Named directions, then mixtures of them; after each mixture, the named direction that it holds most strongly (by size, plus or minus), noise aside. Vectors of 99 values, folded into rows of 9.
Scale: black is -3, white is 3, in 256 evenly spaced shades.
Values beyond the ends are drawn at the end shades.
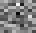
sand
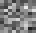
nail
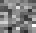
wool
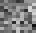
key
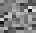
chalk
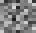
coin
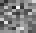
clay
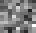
wool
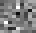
clay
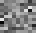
chalk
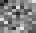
clay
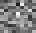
sand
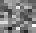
wool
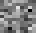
wool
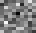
clay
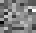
chalk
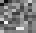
clay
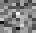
sand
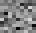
chalk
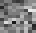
key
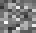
wool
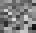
coin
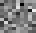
clay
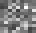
nail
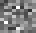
clay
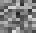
sand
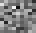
clay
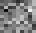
key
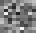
nail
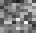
key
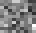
key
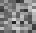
key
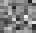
coin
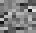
chalk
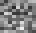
clay
